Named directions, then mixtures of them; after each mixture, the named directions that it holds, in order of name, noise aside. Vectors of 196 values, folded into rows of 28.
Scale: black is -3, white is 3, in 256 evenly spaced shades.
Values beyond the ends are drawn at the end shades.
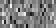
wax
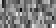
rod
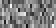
rod, wax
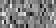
wax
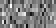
wax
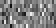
wax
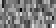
rod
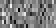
wax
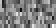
rod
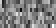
rod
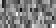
rod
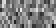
rod, wax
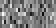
wax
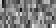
rod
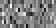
wax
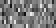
wax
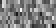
rod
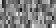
rod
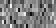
wax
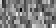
rod
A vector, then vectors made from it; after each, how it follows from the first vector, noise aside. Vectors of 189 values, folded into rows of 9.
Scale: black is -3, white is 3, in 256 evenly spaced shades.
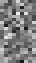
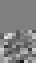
partly zeroed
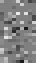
partly zeroed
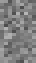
shrunk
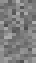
shrunk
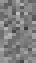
shrunk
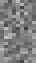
shrunk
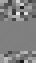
partly zeroed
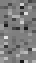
partly zeroed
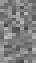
shrunk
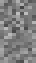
shrunk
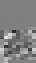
partly zeroed
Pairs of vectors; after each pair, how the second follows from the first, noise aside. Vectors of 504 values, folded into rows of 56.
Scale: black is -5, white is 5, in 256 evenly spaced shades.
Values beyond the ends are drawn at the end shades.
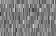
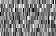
scaled up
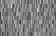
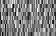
scaled up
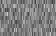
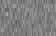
shrunk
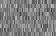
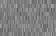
shrunk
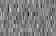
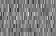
negated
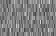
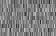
negated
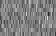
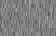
shrunk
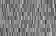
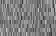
negated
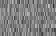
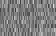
negated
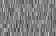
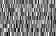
scaled up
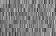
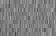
shrunk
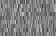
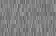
shrunk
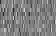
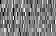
scaled up
